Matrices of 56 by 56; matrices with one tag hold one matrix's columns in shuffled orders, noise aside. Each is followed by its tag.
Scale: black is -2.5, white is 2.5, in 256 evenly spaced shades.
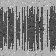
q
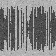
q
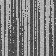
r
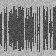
q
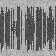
q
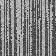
r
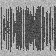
q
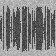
q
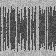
q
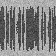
q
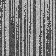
r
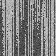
r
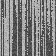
r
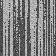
r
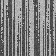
r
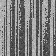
r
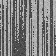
r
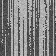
r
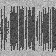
q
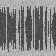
q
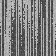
r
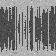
q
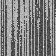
r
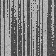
r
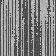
r
